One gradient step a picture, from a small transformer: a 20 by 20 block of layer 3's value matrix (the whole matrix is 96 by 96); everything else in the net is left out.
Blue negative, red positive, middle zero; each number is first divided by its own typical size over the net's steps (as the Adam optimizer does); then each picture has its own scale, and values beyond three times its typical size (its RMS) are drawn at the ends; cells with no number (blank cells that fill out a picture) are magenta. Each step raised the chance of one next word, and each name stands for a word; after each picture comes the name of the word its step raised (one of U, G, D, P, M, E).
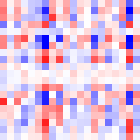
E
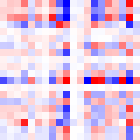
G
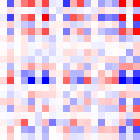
G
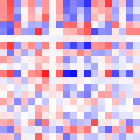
E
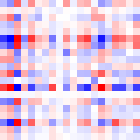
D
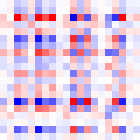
D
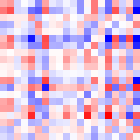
E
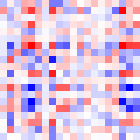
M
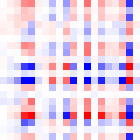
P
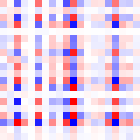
P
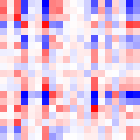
E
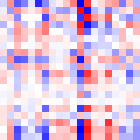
M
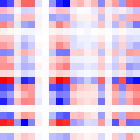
P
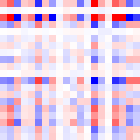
G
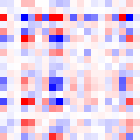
D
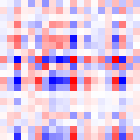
M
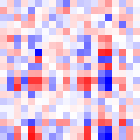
M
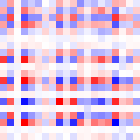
P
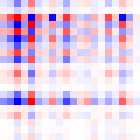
D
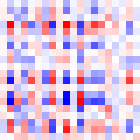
E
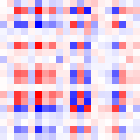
E
